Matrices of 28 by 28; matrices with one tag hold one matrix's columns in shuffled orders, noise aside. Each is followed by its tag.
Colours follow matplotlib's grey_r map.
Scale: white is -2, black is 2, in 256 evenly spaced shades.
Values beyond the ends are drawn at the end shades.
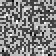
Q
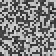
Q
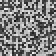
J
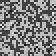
Q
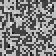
J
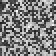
Q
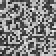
J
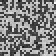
J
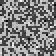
Q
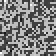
J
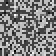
Q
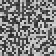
Q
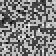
Q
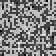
J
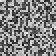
Q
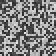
J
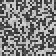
J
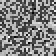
Q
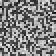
Q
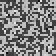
J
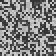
J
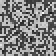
J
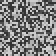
Q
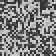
J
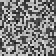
Q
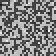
Q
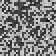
Q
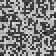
J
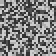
Q
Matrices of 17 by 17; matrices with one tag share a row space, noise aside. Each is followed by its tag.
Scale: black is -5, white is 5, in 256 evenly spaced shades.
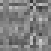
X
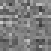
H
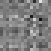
X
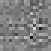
X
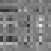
H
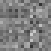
X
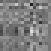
X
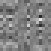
H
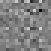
X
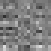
H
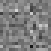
X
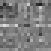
H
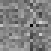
X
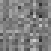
X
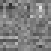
H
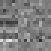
H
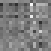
X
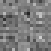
H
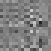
X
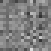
X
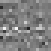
H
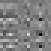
H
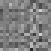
X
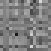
X
